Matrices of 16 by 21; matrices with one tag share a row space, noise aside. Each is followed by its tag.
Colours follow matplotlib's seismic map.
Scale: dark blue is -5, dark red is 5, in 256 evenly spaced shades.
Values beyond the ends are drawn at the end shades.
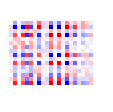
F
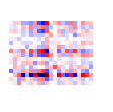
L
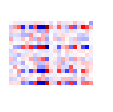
L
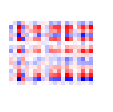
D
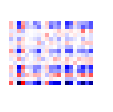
D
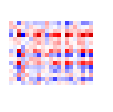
D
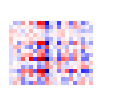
L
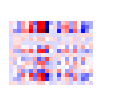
L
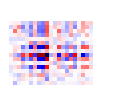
L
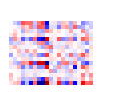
L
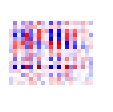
F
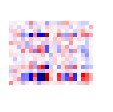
L
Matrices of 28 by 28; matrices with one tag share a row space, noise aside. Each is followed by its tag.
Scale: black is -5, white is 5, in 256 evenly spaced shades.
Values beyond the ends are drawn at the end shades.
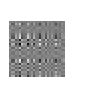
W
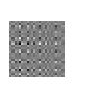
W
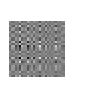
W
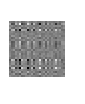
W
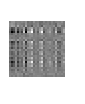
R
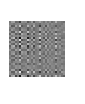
W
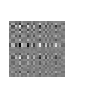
W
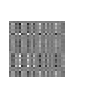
W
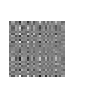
W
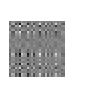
W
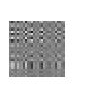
R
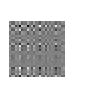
W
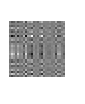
R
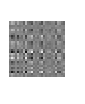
R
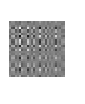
W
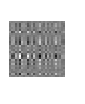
W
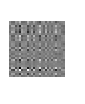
W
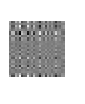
W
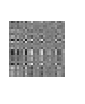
R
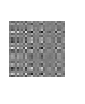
R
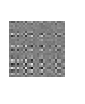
R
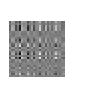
W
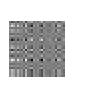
R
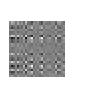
R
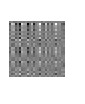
W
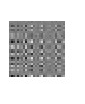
R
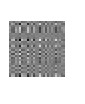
W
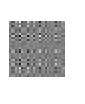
W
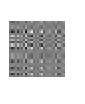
R
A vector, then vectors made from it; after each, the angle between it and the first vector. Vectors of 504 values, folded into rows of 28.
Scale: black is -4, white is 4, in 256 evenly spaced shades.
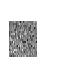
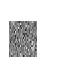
orthogonal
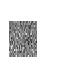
partly aligned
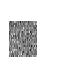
partly aligned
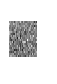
nearly opposite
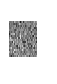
nearly parallel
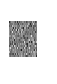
orthogonal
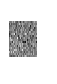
nearly parallel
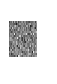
partly aligned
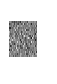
orthogonal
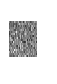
nearly parallel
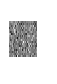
partly opposed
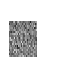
partly aligned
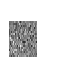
nearly parallel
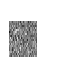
partly aligned
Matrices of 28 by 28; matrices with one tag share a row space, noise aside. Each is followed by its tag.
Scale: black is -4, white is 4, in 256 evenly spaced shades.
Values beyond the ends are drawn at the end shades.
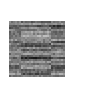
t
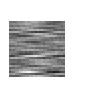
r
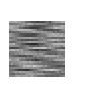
r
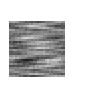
r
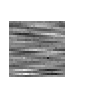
r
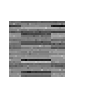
t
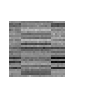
t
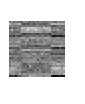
t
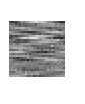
r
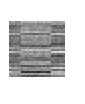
t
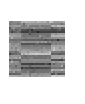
t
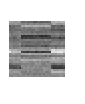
t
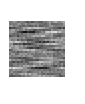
r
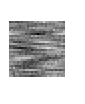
r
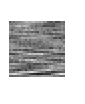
r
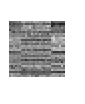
t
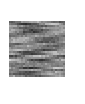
r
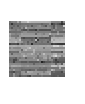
t
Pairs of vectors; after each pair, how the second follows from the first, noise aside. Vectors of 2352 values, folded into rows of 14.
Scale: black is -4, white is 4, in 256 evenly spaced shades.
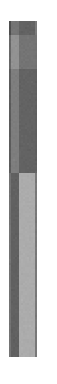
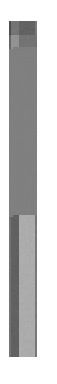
partly zeroed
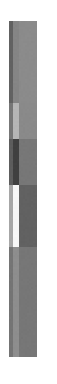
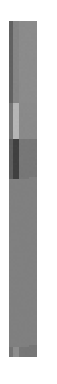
partly zeroed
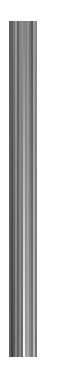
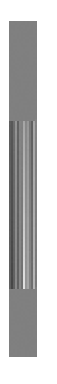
partly zeroed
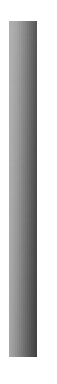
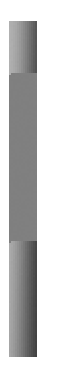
partly zeroed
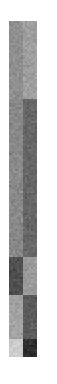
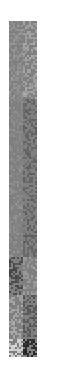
partly zeroed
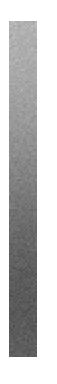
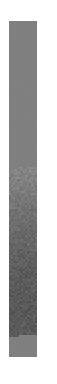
partly zeroed
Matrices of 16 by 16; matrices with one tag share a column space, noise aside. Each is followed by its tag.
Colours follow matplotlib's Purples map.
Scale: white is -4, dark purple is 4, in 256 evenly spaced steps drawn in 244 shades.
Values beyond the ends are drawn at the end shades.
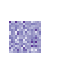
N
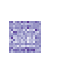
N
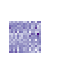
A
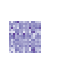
A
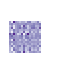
A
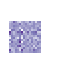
N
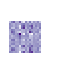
A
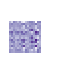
N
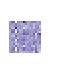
A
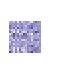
A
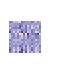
A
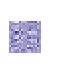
N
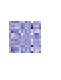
A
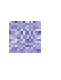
N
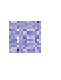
N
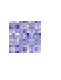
A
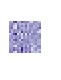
A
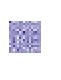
N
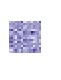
N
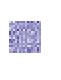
N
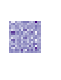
N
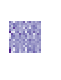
A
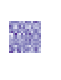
A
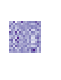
N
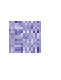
A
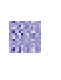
A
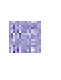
A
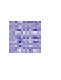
N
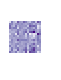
A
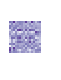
N
